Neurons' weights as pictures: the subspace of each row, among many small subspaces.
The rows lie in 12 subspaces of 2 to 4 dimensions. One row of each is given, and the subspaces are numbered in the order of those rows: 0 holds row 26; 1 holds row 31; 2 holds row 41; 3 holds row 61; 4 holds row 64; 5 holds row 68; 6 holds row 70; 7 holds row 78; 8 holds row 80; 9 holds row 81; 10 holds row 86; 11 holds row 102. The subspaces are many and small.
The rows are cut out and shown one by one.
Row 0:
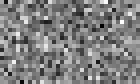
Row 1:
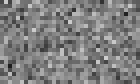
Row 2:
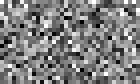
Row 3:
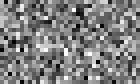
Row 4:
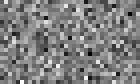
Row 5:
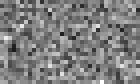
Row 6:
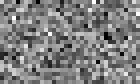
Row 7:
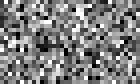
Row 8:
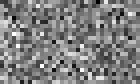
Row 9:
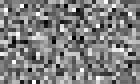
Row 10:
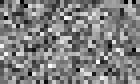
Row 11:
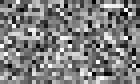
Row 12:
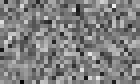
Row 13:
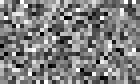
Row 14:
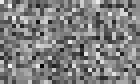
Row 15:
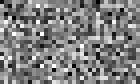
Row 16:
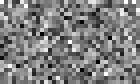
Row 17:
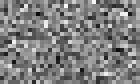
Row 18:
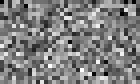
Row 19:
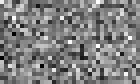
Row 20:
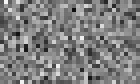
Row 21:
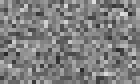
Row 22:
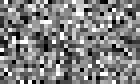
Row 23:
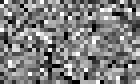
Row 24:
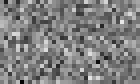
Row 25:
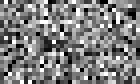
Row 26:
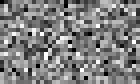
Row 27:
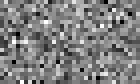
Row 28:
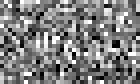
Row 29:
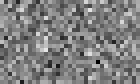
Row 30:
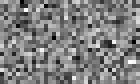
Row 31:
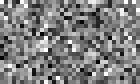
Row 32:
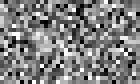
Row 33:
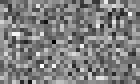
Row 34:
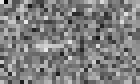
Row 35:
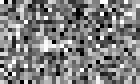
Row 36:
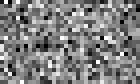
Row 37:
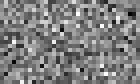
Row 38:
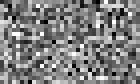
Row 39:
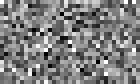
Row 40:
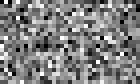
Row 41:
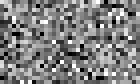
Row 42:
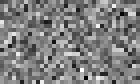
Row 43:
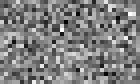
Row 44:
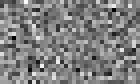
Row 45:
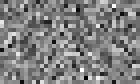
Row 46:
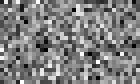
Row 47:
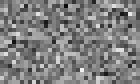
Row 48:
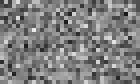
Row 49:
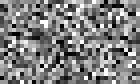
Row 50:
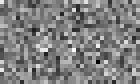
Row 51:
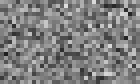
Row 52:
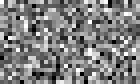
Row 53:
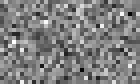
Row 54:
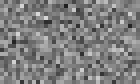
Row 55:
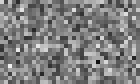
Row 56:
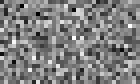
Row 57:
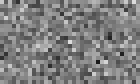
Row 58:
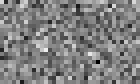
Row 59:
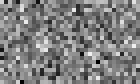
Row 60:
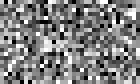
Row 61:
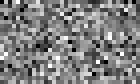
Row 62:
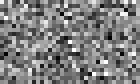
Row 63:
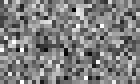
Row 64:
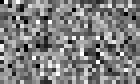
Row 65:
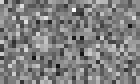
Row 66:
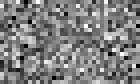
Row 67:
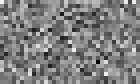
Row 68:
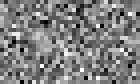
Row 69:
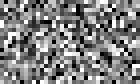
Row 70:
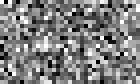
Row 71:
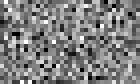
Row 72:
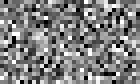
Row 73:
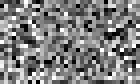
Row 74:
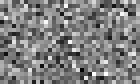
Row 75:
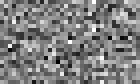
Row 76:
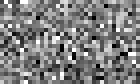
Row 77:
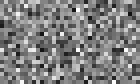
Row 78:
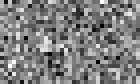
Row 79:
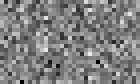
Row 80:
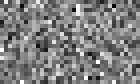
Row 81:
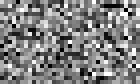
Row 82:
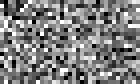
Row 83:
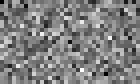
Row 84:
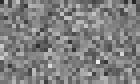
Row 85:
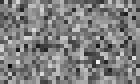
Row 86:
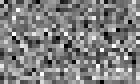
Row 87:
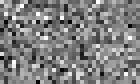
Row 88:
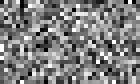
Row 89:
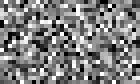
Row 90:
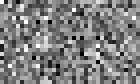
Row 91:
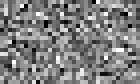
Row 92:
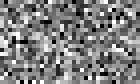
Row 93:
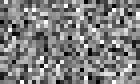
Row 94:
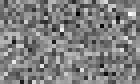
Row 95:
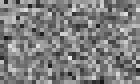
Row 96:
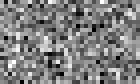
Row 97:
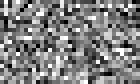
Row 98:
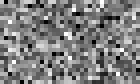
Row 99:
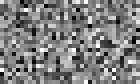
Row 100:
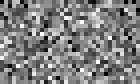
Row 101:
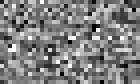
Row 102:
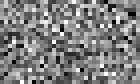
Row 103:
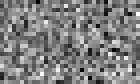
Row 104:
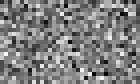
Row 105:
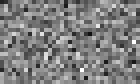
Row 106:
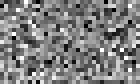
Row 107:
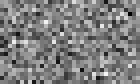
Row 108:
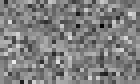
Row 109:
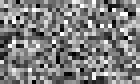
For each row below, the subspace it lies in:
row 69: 8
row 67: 0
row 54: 2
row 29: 9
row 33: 4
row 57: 3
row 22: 6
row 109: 7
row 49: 5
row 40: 6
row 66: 10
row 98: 7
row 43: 11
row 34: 7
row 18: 8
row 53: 5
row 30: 0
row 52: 10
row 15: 4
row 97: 4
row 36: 6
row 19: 2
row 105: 0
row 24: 2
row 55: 5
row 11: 9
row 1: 11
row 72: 9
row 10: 0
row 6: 10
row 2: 1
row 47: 2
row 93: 10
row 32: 5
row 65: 4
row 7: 5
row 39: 0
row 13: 0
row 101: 7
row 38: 4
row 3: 5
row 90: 4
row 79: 9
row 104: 3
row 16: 1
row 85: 5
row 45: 8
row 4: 9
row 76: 10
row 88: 0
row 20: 4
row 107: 6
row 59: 3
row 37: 11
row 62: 3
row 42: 8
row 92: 6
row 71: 4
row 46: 3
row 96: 7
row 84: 8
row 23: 7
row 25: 11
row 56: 4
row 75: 7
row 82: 4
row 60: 11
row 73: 10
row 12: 8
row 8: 2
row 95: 7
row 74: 3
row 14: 4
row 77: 0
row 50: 0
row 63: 5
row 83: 1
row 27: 6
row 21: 2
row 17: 2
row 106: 10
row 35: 7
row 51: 9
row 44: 10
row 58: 1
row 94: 11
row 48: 11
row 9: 4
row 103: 10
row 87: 2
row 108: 7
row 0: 6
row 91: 2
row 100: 1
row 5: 7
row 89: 1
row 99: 0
